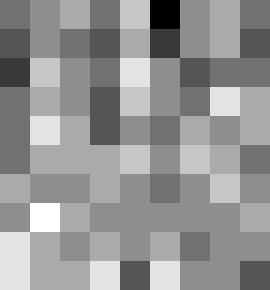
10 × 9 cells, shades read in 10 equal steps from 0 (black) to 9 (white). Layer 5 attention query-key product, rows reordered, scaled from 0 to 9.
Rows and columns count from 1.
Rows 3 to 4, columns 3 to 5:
5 4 8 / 5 3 7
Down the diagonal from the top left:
4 5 5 3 5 5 5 5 5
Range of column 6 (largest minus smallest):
8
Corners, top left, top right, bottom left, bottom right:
4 4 8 3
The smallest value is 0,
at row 1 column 6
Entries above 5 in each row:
3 2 2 4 4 6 3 3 4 5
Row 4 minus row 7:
-2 1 0 -3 2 1 -1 1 1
